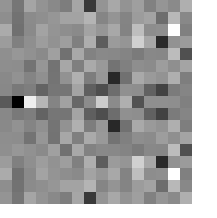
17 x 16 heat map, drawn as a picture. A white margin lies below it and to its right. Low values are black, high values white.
Mirror symmetry: top to bottom. Slope: none. Grain: fine.
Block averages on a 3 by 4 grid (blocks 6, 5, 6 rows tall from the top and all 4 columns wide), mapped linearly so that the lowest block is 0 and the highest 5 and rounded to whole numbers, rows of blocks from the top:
4555
1201
4555
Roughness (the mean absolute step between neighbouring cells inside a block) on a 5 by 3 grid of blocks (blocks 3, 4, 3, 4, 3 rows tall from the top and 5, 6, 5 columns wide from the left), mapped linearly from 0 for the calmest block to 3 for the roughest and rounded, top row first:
012
012
321
012
012
